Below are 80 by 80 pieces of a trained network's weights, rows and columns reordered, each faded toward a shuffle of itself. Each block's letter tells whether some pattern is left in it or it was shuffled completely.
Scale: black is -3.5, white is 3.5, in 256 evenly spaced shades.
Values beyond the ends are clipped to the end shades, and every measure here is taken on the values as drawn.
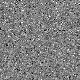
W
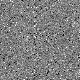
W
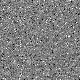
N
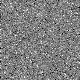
W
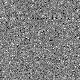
W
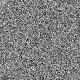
N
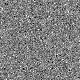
W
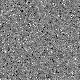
N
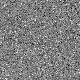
N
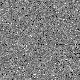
W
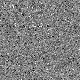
W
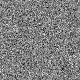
N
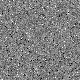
N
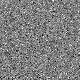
W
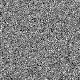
W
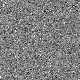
N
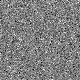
N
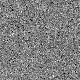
N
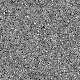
N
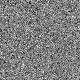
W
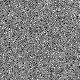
W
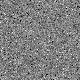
N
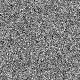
N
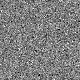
N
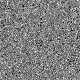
N
